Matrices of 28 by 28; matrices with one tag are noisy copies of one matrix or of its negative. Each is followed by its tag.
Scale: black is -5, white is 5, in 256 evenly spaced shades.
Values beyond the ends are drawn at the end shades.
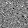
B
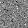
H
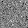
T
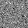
B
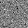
H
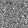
B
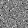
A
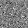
B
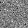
H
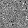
T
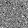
B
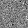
T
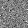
A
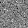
H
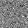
B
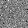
A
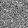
H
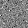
A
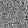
T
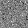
T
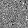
T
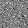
B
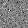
A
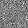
T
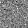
H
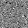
B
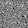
B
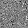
T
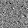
B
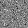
H
